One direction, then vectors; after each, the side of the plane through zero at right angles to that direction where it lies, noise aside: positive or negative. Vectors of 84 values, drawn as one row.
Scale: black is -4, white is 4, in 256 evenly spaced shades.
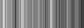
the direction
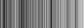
negative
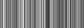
positive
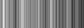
positive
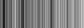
negative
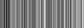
negative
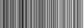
negative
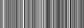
positive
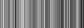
positive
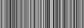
positive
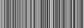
positive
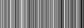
positive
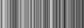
positive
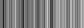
negative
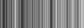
negative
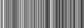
positive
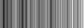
negative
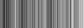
negative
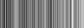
negative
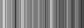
positive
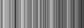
positive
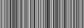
positive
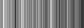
positive
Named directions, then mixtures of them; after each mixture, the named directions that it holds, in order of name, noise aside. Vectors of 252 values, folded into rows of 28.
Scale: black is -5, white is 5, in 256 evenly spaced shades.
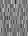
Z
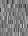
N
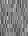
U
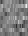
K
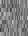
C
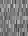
K, N, Z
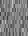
C, N, U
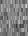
K, Z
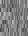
C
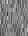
U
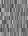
C, Z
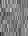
C, U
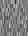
Z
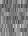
K, U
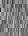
C, N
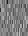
N, U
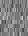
C, N, U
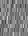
C, N, U
